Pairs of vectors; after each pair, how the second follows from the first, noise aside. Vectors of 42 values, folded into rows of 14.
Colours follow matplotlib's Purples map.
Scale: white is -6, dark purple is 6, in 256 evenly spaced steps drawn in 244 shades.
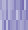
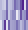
scaled up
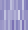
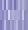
reversed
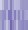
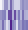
scaled up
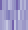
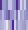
scaled up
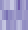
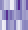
scaled up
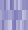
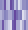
scaled up
